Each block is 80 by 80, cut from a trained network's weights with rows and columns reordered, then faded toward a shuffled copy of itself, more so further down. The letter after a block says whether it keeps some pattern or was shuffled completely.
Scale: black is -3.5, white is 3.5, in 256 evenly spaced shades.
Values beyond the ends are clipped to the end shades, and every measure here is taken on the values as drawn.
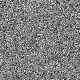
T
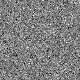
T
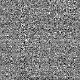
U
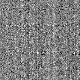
U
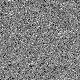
T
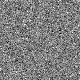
T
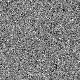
T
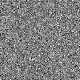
T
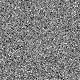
T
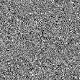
U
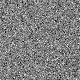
T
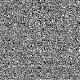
U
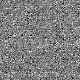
U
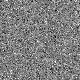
T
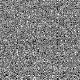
U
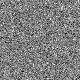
T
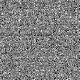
U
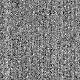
U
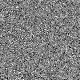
T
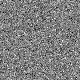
T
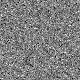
T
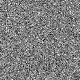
T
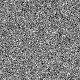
T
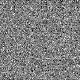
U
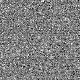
U
